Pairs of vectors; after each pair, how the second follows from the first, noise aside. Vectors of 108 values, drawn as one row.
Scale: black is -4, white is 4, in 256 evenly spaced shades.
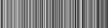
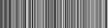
reversed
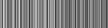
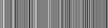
partly zeroed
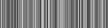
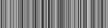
negated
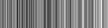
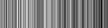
negated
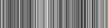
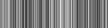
reversed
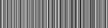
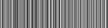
reversed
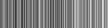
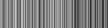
negated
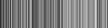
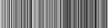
negated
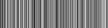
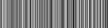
reversed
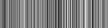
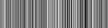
negated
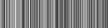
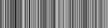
negated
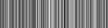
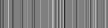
partly zeroed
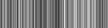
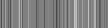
partly zeroed
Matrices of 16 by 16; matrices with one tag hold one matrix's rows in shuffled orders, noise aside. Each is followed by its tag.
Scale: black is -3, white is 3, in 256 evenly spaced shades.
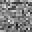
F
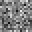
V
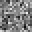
V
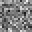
V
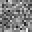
V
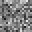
V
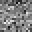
F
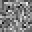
V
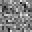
V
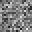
V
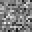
F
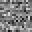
F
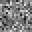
V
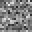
F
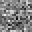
F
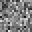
V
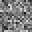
V
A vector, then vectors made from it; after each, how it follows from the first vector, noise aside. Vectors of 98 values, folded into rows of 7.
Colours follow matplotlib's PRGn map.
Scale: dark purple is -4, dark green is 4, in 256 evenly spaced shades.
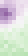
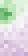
negated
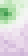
negated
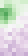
negated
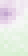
shrunk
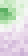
negated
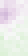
shrunk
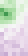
negated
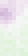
shrunk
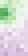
negated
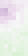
shrunk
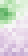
negated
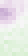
shrunk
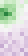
negated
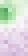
negated
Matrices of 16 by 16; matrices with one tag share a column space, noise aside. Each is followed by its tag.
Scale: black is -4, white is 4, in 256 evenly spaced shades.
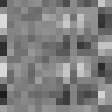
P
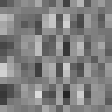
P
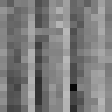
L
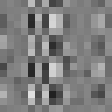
P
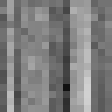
L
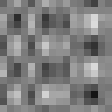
P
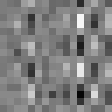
P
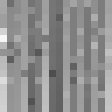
L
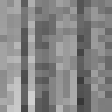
L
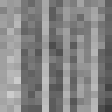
L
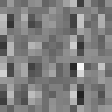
P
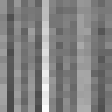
L
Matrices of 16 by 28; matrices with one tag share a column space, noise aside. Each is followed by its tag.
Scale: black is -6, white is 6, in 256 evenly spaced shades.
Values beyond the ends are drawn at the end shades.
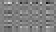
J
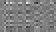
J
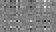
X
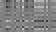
X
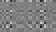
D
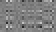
D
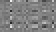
D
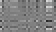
X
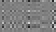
D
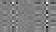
J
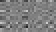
D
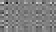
J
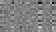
J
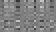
X
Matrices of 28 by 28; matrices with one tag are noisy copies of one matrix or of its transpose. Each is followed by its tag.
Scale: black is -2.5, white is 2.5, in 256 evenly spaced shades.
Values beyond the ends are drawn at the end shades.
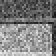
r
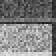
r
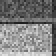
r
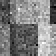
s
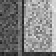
r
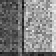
r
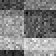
s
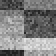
s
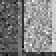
r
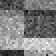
s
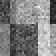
s
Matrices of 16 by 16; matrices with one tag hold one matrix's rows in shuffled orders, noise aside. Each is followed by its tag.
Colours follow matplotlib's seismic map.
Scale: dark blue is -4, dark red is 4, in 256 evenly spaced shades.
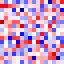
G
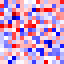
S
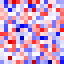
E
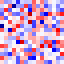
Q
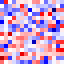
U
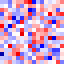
Q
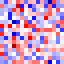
S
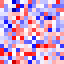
S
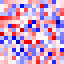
G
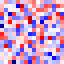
Q
